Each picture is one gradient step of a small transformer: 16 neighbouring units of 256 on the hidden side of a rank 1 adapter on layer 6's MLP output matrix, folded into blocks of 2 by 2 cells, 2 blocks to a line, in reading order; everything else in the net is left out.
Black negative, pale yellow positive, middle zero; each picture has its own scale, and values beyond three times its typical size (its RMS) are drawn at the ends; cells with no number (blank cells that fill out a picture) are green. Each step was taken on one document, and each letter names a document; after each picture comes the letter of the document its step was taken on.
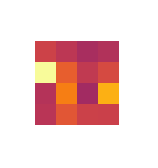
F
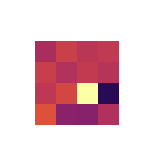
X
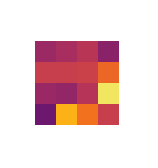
X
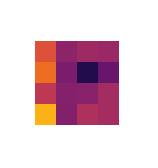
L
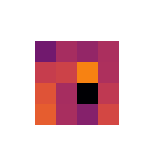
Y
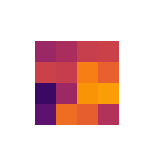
X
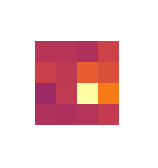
X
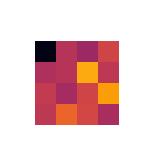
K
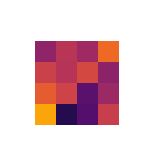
Y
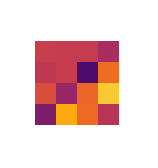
X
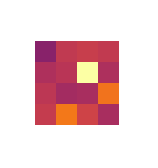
K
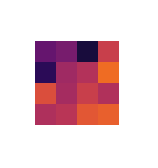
L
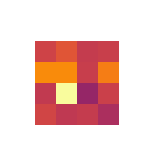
F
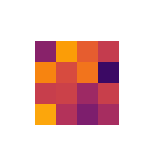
L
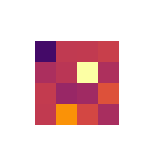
K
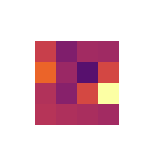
F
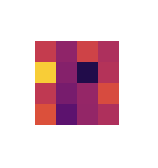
L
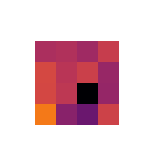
Y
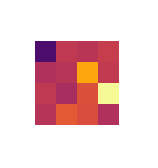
K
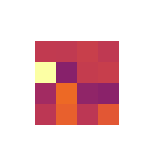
F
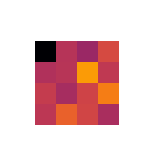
K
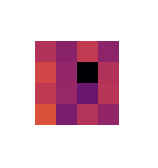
L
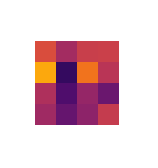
L
